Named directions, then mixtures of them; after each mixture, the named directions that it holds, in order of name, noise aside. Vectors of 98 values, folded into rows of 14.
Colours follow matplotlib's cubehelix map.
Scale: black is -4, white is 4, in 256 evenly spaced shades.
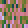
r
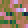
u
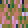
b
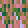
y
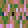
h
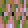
h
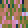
b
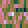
h, u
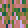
y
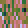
r, y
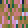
b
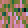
u, y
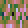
h
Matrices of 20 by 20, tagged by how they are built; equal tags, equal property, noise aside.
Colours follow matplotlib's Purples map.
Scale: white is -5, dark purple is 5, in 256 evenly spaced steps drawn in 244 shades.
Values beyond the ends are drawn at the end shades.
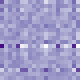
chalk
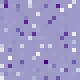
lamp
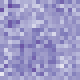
chalk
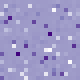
lamp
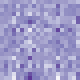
chalk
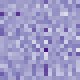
chalk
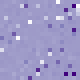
lamp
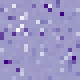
lamp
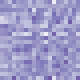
chalk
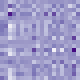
chalk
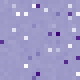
lamp
